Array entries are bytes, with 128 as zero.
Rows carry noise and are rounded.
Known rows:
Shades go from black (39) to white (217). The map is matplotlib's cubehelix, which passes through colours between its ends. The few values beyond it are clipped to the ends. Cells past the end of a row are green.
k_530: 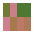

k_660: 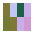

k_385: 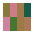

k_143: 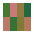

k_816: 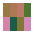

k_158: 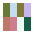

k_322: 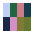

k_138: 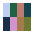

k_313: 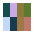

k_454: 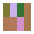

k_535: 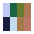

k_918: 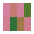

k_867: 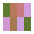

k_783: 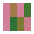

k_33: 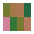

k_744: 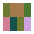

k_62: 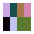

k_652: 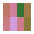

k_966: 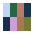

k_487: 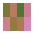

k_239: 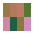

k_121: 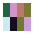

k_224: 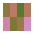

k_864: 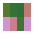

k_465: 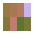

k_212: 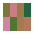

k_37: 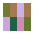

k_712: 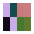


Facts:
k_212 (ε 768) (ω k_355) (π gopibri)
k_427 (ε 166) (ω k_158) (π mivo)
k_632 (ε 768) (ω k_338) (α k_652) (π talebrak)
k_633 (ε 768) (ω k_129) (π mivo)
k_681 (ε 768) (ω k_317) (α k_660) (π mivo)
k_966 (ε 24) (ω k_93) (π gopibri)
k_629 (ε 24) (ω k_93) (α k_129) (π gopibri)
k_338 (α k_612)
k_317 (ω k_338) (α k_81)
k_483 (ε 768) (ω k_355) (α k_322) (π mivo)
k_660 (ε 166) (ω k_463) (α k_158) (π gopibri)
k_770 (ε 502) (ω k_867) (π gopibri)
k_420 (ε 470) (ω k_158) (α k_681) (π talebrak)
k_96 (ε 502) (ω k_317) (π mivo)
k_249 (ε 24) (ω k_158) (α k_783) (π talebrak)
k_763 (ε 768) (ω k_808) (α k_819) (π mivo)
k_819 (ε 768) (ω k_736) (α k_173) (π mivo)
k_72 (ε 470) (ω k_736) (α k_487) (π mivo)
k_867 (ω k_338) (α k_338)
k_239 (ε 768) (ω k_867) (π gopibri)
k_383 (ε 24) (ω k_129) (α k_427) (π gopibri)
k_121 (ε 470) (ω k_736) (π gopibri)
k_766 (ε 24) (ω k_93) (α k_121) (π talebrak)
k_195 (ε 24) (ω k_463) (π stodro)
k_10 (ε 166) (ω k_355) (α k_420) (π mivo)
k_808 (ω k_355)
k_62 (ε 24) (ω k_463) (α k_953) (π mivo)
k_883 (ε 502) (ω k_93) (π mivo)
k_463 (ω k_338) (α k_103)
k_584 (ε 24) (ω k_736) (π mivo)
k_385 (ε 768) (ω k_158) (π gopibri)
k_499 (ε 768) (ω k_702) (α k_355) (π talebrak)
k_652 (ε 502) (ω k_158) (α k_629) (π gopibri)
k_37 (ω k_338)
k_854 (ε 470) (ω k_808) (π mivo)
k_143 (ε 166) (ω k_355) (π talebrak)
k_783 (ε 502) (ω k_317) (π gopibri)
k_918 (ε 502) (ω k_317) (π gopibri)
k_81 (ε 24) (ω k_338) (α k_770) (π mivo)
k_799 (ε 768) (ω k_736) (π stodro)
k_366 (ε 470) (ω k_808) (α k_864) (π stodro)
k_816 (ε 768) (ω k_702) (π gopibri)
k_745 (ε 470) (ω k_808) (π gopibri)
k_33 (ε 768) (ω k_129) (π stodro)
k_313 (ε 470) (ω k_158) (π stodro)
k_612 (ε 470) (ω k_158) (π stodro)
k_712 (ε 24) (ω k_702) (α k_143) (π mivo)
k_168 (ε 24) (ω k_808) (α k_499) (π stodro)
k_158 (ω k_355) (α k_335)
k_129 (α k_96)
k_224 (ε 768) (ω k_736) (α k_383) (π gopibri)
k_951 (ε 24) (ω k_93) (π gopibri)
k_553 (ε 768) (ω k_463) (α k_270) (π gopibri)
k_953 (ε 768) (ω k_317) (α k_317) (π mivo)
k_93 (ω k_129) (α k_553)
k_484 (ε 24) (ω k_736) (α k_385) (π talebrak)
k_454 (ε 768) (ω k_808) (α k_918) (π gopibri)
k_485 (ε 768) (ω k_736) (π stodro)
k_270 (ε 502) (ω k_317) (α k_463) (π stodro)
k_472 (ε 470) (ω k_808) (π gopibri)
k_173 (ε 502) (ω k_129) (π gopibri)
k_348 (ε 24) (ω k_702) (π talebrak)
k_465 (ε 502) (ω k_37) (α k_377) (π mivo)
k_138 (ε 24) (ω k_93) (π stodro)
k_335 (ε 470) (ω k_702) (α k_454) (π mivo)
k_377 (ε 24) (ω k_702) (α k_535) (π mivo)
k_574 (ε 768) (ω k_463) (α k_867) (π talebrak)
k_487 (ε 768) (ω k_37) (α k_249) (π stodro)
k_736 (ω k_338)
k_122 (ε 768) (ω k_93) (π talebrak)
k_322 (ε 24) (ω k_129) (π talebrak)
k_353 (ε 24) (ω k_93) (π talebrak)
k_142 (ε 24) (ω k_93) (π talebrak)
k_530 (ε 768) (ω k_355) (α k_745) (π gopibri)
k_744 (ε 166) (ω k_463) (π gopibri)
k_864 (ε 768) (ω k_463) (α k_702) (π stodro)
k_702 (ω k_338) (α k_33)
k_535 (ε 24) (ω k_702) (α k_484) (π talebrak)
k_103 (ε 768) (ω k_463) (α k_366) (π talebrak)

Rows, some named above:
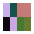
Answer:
k_712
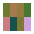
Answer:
k_744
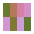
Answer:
k_338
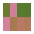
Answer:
k_530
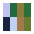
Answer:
k_766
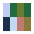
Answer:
k_383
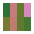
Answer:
k_763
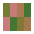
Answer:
k_122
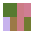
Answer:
k_702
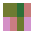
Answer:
k_553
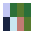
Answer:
k_168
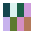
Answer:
k_420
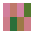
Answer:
k_918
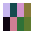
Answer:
k_584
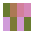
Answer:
k_338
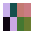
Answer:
k_712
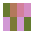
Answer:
k_338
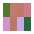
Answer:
k_129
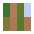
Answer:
k_953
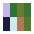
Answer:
k_249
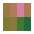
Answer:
k_883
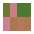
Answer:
k_530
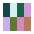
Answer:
k_420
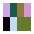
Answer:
k_377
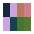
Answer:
k_854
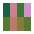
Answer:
k_10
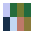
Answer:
k_383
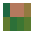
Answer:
k_427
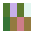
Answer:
k_681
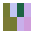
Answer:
k_660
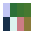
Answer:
k_629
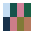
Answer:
k_195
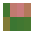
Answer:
k_633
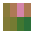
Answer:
k_883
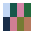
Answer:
k_348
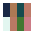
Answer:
k_366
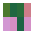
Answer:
k_103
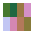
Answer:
k_463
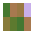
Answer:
k_819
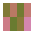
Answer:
k_499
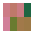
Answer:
k_173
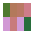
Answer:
k_93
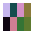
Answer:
k_584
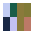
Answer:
k_484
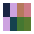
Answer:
k_854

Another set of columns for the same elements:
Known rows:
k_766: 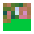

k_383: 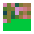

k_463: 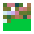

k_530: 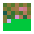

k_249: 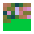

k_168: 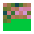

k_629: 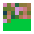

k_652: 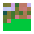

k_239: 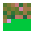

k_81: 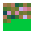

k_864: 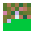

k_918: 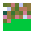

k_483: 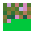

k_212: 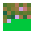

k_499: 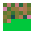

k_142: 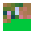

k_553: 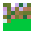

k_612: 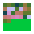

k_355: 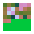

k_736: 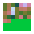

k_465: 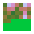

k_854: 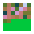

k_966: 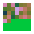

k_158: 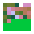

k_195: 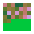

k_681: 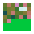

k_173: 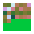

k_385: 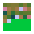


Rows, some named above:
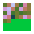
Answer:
k_96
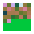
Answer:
k_660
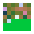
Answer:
k_454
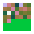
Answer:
k_427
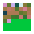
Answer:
k_660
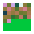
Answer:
k_660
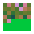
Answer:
k_819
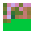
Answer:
k_883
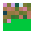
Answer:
k_660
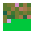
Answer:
k_224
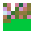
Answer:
k_270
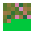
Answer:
k_487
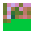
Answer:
k_883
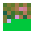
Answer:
k_530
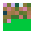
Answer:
k_660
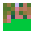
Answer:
k_122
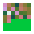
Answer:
k_143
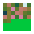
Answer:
k_72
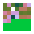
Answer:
k_702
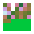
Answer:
k_270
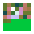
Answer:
k_366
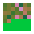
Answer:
k_487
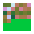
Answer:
k_173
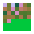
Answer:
k_744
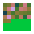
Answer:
k_121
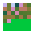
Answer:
k_744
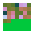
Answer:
k_335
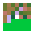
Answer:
k_33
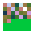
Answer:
k_10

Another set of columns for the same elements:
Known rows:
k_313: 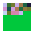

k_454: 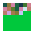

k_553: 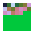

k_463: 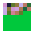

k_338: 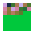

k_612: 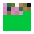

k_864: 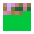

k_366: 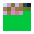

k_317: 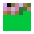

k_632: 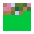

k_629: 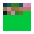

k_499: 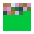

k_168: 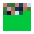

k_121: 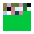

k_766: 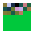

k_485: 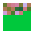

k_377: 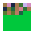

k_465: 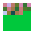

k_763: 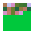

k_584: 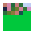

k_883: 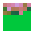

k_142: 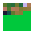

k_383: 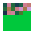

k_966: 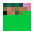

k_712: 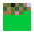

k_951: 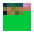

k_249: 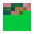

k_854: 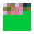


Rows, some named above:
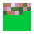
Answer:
k_499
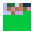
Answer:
k_335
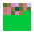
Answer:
k_953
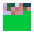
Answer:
k_335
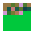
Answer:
k_10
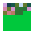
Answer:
k_702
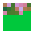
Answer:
k_427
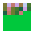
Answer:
k_33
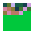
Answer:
k_530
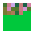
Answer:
k_652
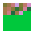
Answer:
k_633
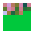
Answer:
k_465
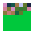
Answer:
k_702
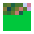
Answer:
k_484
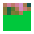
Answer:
k_143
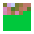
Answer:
k_103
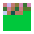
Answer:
k_465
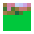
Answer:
k_96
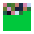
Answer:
k_168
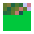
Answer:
k_484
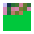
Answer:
k_158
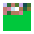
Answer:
k_93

